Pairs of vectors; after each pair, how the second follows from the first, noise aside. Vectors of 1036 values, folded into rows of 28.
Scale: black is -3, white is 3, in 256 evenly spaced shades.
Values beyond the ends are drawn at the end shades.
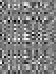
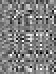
reversed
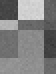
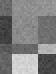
reversed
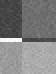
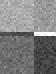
reversed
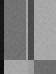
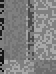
partly zeroed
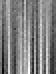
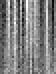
reversed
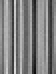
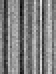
reversed
